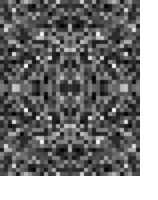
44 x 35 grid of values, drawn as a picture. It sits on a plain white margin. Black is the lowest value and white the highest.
It mirrors both left to right and top to bottom. There is no seam. The grain is fine, like static. There are no regular stripes.
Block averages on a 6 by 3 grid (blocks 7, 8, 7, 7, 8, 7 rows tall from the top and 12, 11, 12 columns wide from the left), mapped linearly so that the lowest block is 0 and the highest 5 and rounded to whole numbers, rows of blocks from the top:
2 0 2 | 2 5 2 | 1 2 1 | 1 2 1 | 2 5 2 | 2 0 2
